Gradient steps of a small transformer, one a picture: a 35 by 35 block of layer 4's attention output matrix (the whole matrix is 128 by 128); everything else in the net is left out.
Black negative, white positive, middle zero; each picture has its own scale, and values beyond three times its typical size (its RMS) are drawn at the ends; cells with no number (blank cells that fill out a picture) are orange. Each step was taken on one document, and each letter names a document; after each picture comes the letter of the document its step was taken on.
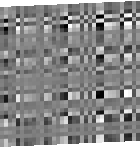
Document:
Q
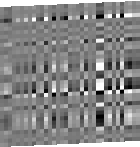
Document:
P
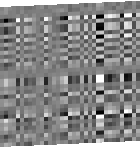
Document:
Q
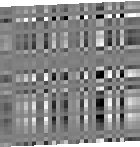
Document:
P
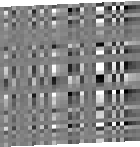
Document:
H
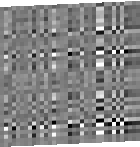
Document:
H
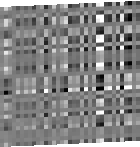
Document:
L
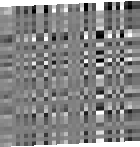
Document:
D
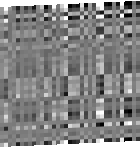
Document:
L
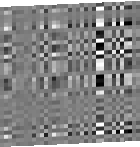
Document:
H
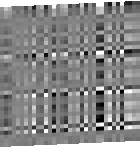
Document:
D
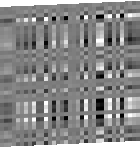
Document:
P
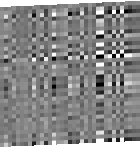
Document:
H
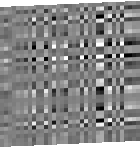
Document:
D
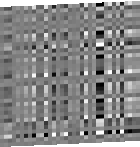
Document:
D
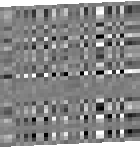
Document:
D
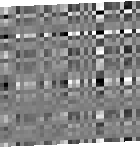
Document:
L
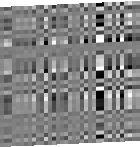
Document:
P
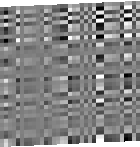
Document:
Q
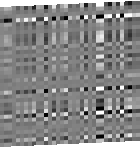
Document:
P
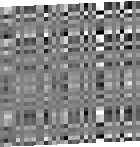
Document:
L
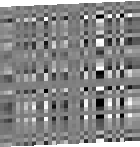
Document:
P
